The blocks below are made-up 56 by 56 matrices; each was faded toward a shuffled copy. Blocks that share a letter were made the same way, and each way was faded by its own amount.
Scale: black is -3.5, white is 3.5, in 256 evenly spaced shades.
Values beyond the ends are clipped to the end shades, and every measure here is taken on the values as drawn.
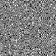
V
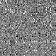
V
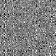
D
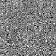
V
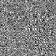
V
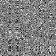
D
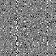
D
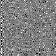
D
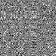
V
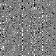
D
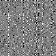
D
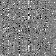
D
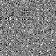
V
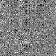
V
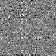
V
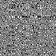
V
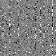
D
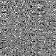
V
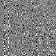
D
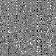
D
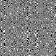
D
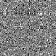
V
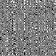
D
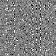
D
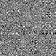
V
